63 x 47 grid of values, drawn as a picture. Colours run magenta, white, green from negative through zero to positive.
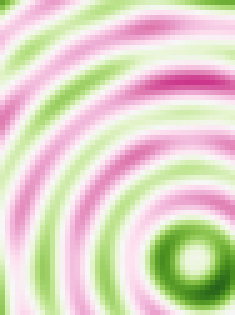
The bottom right is the ninth with the highest average. Rings spread out from the bottom right. The ninth with the lowest average is the top right. The halves do not mirror each other.
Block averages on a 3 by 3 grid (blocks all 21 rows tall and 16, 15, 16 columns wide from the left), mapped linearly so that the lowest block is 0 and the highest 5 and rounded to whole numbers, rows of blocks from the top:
1 1 0 | 1 1 1 | 2 2 5
